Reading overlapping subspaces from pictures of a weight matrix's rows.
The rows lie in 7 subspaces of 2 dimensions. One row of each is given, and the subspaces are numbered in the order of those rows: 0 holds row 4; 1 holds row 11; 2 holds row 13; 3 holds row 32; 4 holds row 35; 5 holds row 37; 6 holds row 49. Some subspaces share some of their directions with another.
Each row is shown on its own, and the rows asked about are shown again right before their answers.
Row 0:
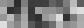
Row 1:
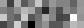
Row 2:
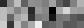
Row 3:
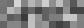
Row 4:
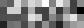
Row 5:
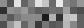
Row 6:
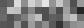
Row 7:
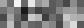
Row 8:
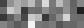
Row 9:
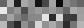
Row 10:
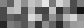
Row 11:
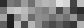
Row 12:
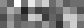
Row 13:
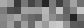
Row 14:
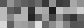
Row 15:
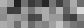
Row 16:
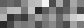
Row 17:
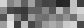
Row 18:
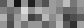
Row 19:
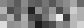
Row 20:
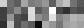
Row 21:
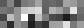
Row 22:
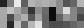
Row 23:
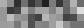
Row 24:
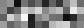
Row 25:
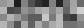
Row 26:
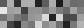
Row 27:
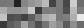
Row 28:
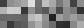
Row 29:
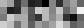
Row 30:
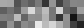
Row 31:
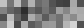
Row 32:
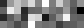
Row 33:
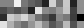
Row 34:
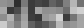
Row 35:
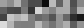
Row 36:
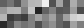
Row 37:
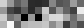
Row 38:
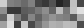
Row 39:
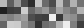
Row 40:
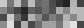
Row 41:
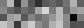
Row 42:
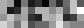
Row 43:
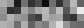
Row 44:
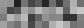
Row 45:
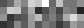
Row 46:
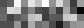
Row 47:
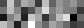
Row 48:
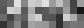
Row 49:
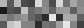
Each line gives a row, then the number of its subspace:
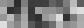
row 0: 2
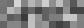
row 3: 5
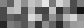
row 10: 0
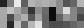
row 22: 0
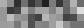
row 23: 3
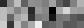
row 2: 0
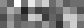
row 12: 1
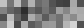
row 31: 1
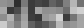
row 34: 2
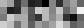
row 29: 4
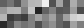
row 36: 4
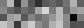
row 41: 3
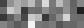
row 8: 3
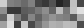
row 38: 1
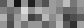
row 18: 1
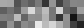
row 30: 2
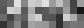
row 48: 2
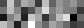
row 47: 3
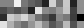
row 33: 4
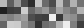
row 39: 6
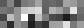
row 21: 5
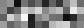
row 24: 5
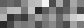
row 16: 4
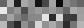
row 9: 6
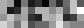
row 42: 2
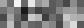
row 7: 1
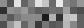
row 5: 6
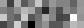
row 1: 3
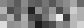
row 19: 2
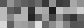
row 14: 0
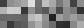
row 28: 6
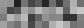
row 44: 5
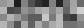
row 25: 6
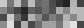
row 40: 1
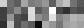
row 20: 0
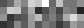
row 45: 4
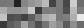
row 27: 4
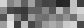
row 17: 1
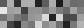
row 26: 6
